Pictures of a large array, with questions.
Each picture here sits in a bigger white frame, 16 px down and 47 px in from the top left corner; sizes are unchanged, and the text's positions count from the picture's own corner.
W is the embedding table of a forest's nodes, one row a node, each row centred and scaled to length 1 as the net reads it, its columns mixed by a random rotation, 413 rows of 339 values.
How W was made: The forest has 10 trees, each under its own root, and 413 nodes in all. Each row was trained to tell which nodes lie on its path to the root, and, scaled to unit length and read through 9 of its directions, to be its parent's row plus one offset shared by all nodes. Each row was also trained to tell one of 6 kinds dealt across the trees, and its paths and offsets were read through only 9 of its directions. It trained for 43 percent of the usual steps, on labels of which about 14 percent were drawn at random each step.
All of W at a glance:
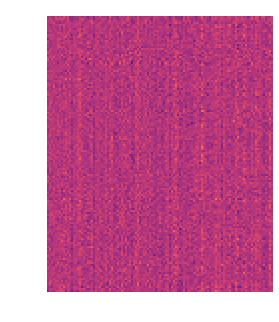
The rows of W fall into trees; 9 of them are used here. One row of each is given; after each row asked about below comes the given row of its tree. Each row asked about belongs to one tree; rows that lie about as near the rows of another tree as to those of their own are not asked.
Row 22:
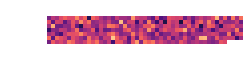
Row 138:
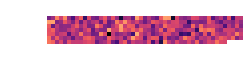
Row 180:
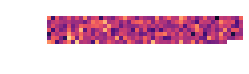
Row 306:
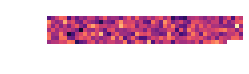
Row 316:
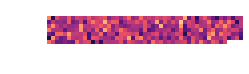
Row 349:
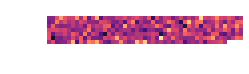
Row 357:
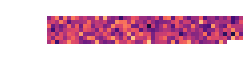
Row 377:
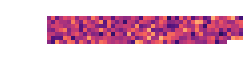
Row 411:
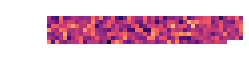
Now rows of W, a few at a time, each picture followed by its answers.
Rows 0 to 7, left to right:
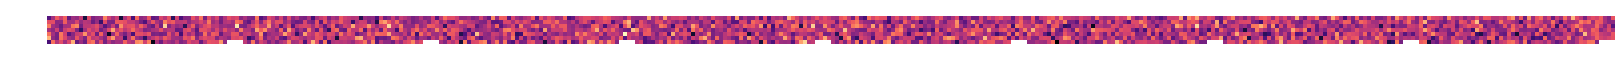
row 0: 306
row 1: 411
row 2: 306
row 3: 306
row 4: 411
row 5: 306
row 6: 180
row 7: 138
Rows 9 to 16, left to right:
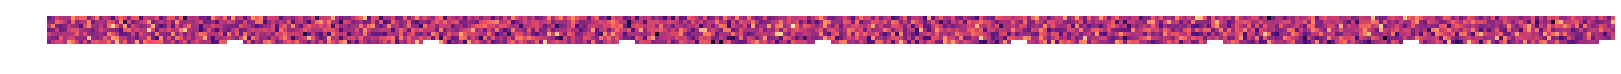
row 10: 22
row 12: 306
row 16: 357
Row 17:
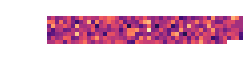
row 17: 316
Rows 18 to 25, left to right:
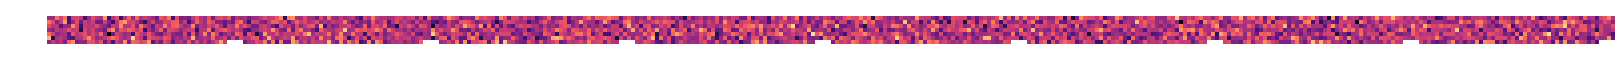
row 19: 357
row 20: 411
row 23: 138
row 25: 316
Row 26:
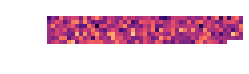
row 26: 411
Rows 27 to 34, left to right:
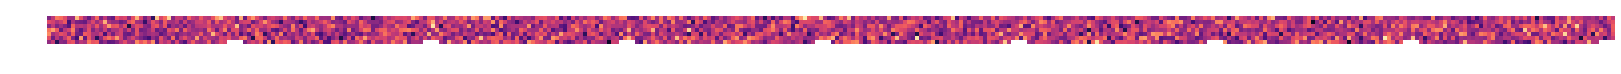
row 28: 306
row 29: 377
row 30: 377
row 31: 22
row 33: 411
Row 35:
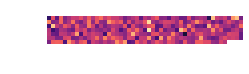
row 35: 377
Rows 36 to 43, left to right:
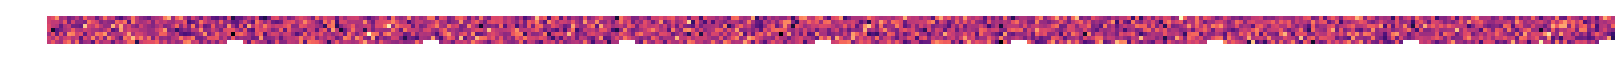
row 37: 377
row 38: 316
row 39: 377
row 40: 180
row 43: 316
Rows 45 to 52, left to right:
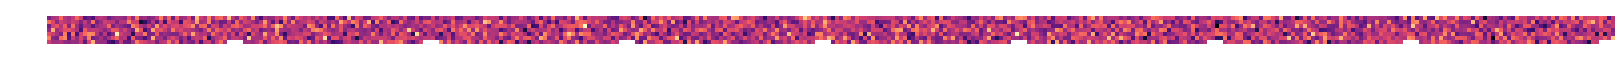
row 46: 316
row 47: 316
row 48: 306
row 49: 306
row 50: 357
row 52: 357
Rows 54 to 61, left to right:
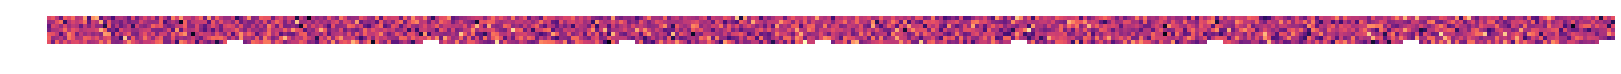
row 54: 357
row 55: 357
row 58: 349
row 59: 180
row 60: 22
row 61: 357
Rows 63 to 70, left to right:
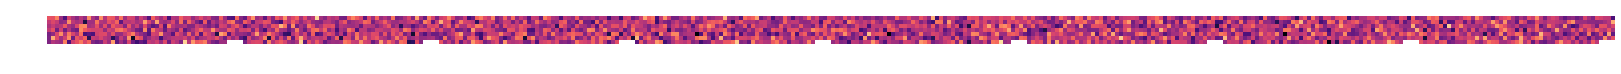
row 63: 316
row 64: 180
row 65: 316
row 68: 357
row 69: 306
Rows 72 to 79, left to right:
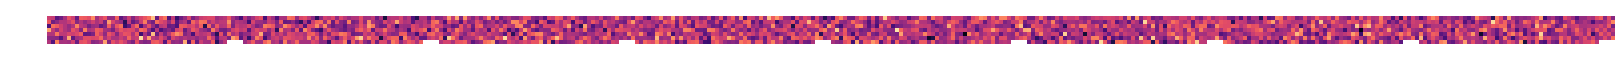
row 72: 316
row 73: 411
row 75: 357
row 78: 316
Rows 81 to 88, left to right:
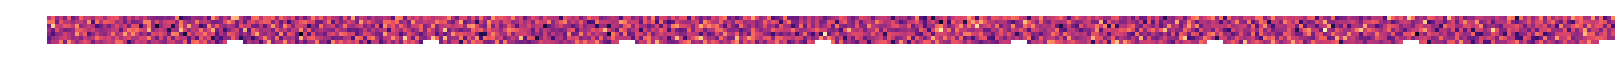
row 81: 316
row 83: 316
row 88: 138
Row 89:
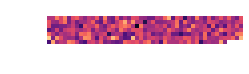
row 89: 22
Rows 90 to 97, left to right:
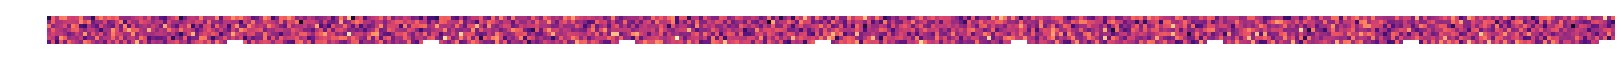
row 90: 306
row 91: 316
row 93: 22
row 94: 22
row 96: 357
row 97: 357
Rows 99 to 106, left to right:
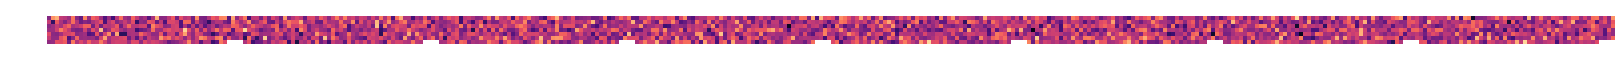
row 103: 22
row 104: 377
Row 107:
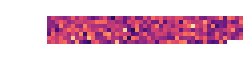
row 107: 357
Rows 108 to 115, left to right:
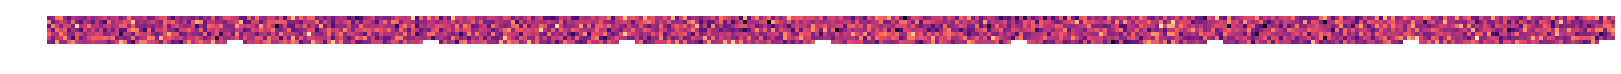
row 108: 377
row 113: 316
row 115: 22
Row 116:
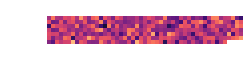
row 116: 377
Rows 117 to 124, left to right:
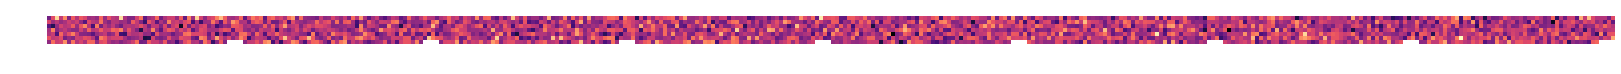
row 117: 22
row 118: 349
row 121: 138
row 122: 316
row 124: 22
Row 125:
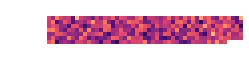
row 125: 138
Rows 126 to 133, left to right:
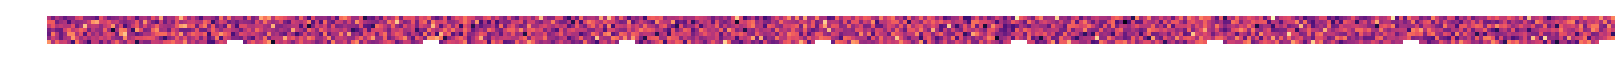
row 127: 349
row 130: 349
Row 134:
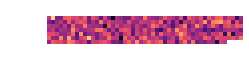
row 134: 357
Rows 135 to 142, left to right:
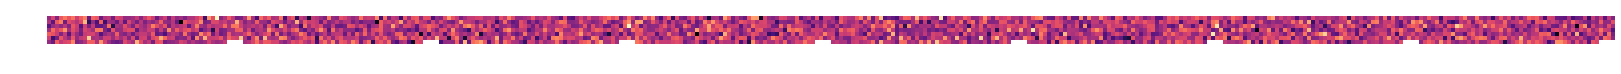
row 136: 357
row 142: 180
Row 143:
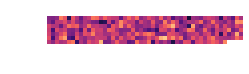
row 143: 411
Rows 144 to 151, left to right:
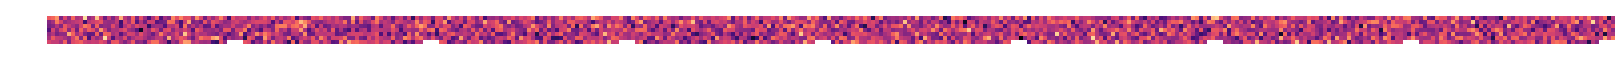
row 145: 180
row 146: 138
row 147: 138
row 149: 349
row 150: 377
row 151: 357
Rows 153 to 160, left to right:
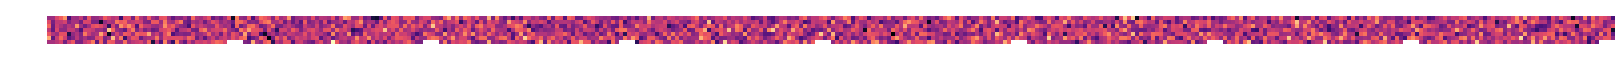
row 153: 306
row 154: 306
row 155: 357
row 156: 306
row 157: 22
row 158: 316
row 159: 349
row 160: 180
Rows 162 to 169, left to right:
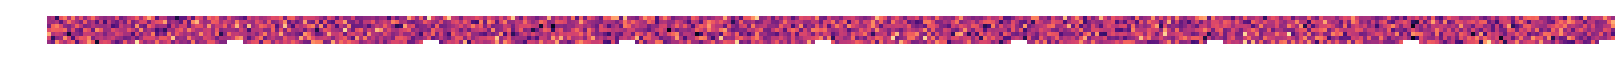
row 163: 377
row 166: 316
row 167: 22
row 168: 357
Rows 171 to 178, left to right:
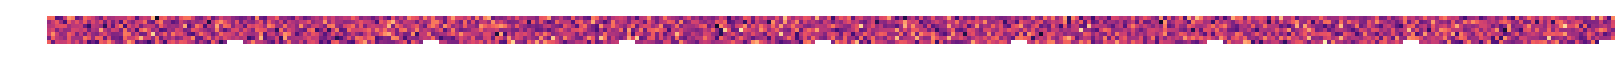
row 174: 22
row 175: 349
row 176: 22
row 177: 349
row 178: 357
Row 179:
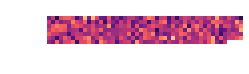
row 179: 411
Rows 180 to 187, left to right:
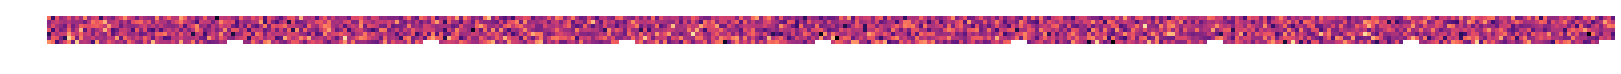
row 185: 349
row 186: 349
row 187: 316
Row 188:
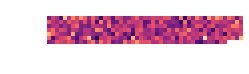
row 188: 22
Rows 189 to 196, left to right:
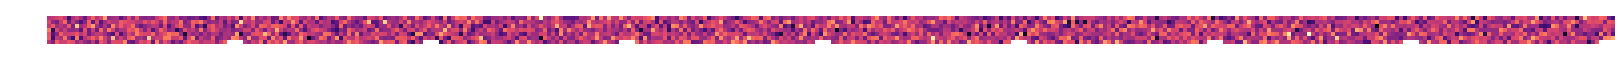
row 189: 377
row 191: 306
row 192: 377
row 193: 180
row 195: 411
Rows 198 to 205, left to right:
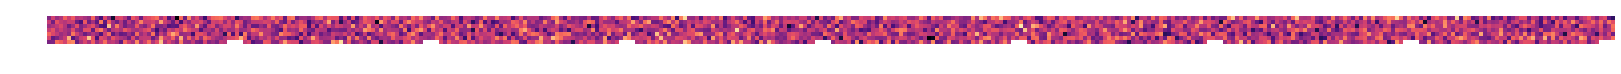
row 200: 377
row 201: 357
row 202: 306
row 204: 22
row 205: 377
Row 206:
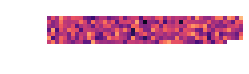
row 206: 22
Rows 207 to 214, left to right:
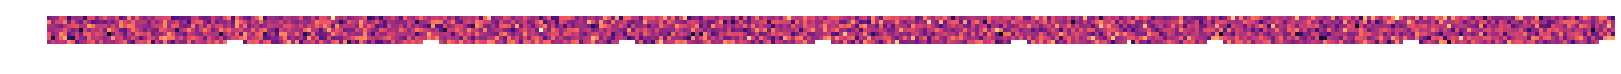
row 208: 306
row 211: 316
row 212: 349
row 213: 22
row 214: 349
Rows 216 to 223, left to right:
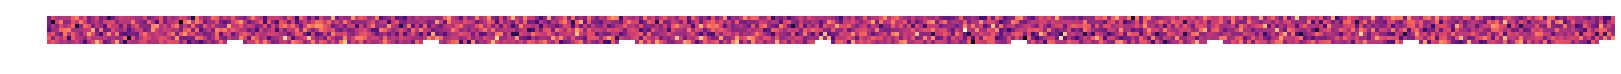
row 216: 22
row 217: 349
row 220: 316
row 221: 306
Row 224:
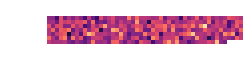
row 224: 306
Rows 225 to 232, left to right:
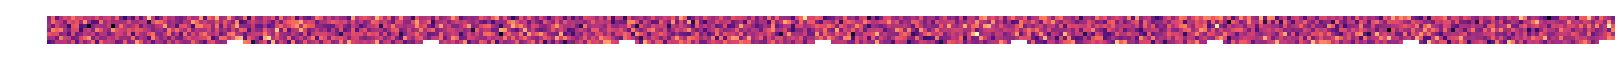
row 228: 377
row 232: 306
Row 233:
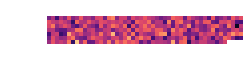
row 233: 357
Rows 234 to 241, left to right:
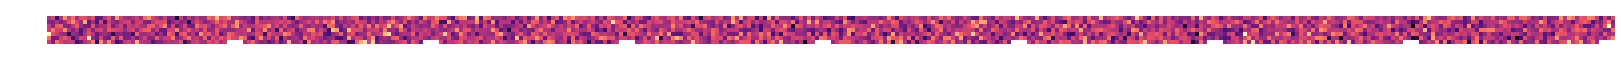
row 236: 357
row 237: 180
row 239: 180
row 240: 357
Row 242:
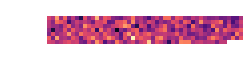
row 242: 357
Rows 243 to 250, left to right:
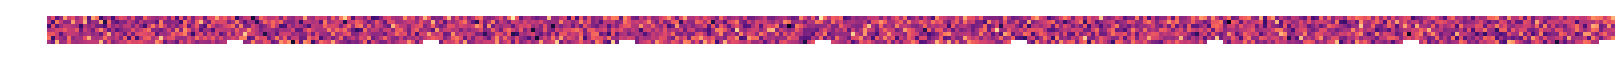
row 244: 306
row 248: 377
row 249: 357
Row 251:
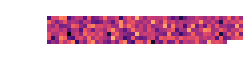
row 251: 306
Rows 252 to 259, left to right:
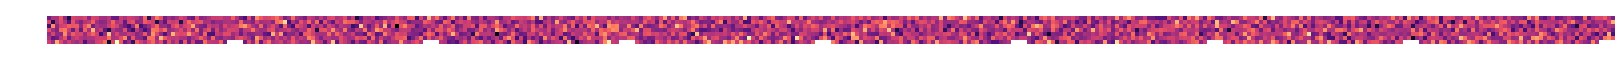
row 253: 349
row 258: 357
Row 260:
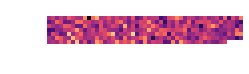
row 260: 357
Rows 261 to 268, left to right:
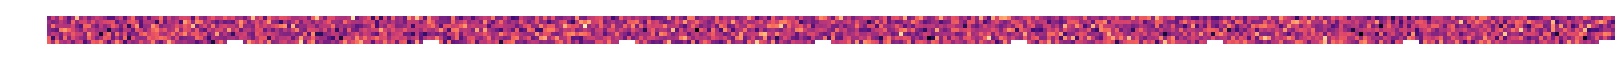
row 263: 411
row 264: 316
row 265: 22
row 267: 180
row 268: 316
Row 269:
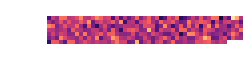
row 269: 349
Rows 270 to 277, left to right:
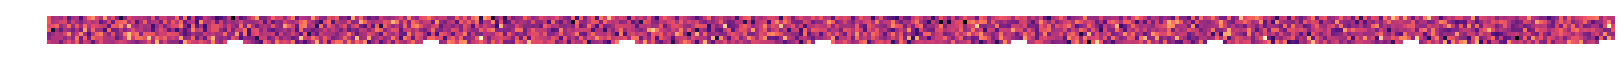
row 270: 316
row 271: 377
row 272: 22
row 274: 22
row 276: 22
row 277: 306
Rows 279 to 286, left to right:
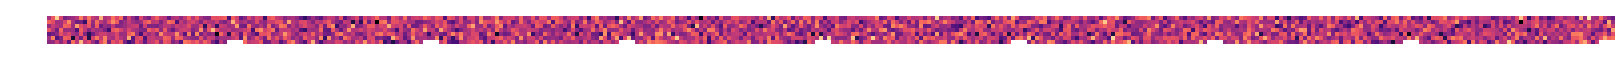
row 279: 316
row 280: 22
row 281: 316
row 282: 357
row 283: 180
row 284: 22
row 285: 357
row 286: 306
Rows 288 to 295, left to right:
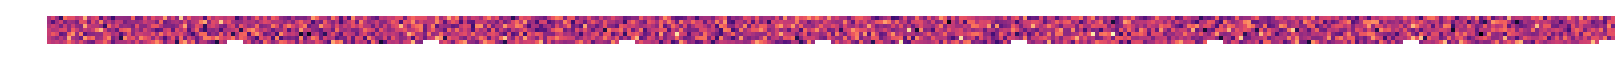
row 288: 357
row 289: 306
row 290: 22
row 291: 22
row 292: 357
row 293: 316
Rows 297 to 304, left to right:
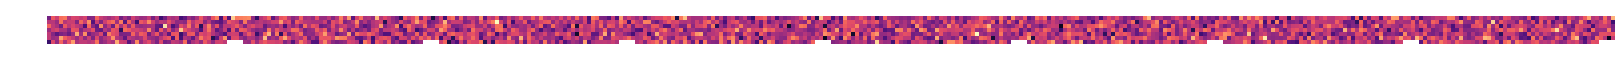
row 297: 349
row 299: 316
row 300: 357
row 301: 306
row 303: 22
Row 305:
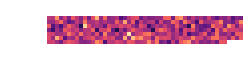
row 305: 357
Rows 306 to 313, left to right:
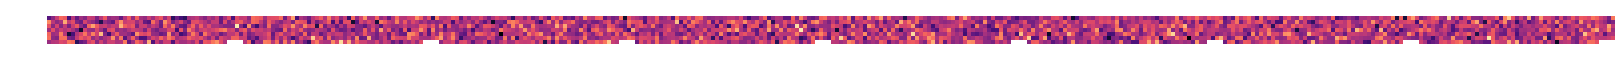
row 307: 22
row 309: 316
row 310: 357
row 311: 306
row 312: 411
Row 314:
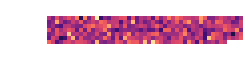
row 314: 357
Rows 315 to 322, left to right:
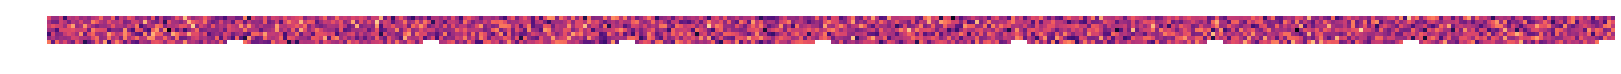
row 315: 316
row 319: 316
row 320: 411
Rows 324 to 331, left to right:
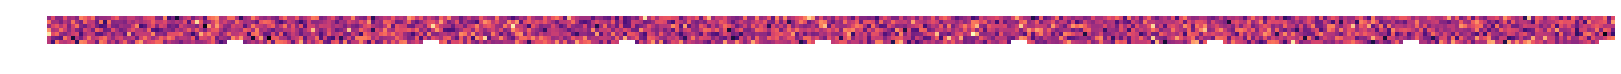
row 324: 377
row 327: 22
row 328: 349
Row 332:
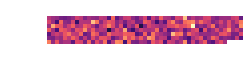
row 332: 316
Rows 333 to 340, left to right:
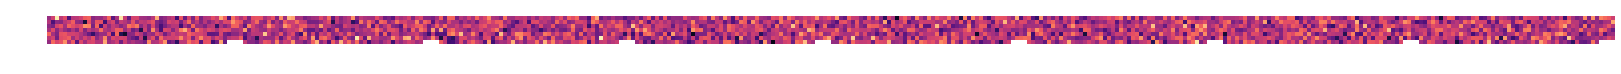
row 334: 377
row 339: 316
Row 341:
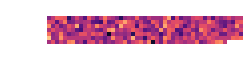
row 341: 306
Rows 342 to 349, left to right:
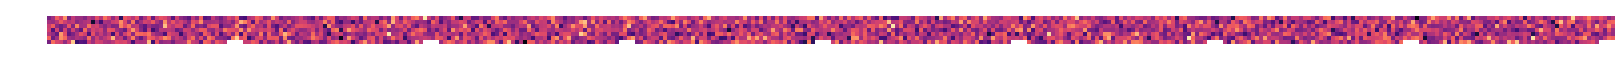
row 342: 349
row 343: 22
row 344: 349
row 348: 411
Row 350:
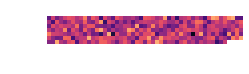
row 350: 377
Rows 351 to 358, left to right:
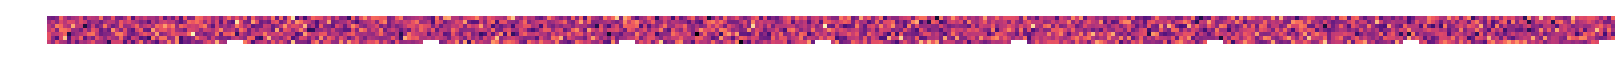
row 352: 357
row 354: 306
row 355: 22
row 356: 316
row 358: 22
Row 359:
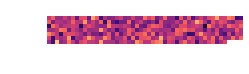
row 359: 377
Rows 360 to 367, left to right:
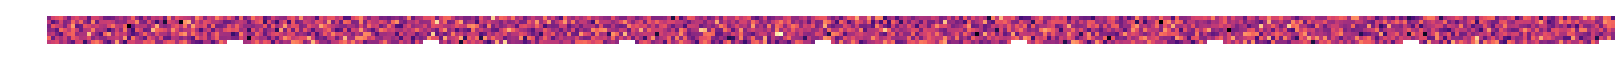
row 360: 22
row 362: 316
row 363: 306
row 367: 377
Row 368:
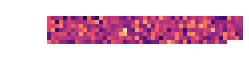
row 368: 316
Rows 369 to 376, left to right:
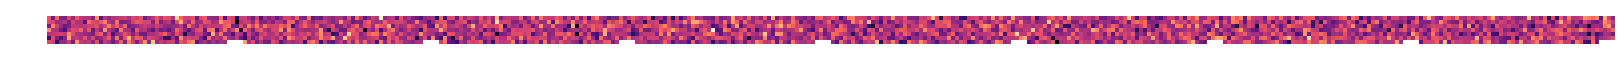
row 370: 316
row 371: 316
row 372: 316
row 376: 349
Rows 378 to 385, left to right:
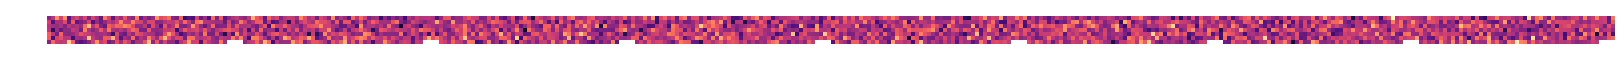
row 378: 349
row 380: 357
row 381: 22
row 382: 306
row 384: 306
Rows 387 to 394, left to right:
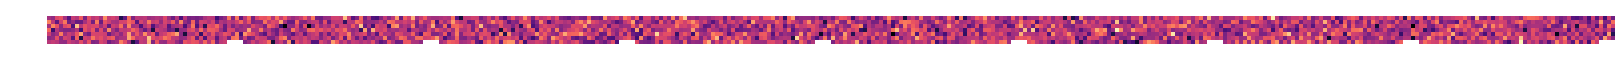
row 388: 306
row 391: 306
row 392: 138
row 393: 357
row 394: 180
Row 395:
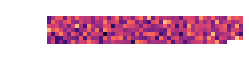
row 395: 306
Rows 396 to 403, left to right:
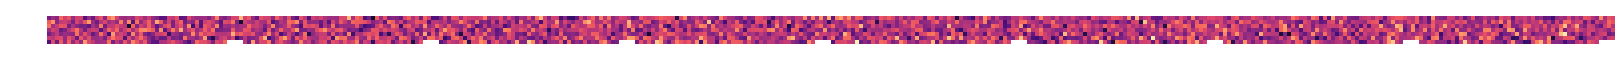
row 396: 138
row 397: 180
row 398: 306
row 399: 22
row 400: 349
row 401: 306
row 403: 306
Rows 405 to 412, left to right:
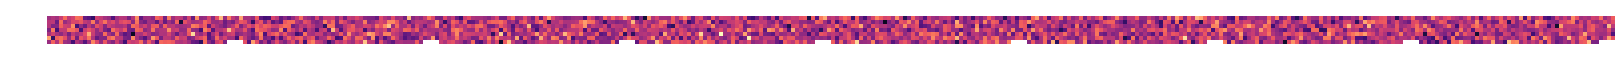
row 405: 22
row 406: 377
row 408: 411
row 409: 411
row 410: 22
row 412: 306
